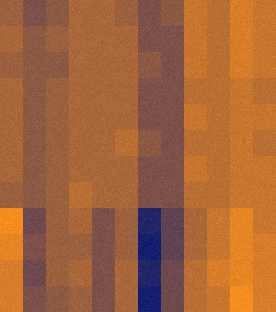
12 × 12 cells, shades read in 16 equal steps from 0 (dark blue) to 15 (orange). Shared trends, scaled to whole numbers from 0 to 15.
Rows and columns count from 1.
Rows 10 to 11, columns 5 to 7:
7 9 0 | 7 10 1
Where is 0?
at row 10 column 7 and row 12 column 7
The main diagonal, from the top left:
9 8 8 10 10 11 7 7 10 12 14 13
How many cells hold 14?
4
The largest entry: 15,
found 2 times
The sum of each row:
116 119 118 116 118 118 118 117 110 109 113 111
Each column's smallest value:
9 6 8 9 7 9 0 5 10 11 12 11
